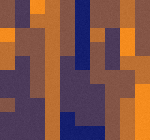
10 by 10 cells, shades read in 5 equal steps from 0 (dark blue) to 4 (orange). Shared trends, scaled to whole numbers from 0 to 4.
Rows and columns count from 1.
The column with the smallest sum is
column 6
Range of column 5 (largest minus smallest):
2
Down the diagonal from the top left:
2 1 2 3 1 1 1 2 3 4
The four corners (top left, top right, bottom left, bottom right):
2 2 1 4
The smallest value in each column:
1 1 1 3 0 0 0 1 2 2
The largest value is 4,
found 8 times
